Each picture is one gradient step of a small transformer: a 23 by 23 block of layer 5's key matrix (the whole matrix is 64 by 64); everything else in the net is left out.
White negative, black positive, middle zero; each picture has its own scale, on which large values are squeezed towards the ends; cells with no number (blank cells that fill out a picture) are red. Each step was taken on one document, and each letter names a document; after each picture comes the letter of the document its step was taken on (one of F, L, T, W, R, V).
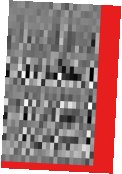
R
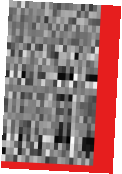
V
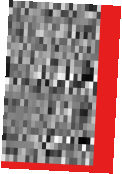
V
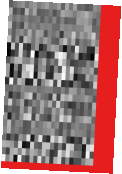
V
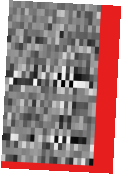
V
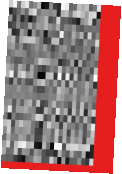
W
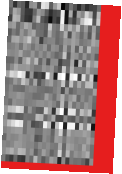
W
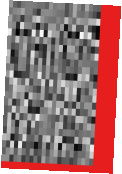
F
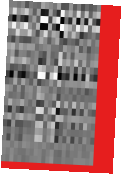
W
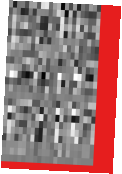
W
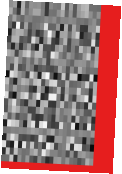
F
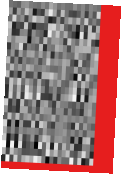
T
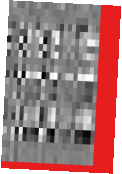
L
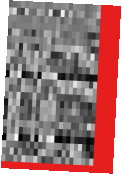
V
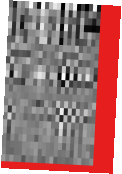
W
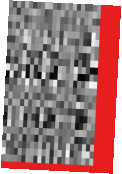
R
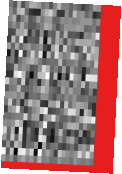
R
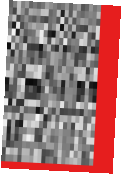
F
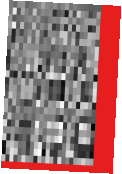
F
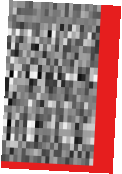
F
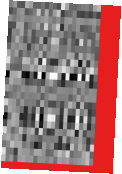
R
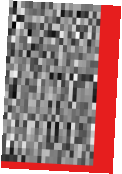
F
